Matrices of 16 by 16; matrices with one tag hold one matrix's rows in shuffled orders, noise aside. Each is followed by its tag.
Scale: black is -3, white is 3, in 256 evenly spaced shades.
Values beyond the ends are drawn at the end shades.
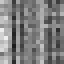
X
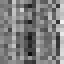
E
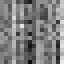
E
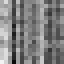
X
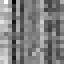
X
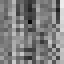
E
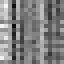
X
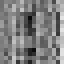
E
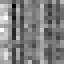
X
